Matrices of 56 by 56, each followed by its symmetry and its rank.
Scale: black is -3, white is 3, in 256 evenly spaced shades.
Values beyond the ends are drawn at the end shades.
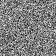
neither, full rank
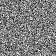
neither, full rank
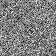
symmetric, full rank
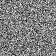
neither, full rank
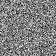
neither, full rank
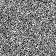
neither, full rank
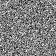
neither, full rank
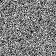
symmetric, full rank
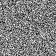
neither, full rank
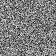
neither, full rank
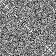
symmetric, full rank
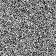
neither, full rank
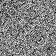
symmetric, full rank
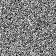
neither, full rank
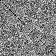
symmetric, full rank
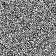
symmetric, full rank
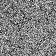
symmetric, full rank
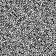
symmetric, full rank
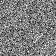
symmetric, full rank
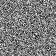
symmetric, full rank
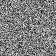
neither, full rank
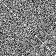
symmetric, full rank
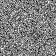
symmetric, full rank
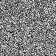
neither, full rank
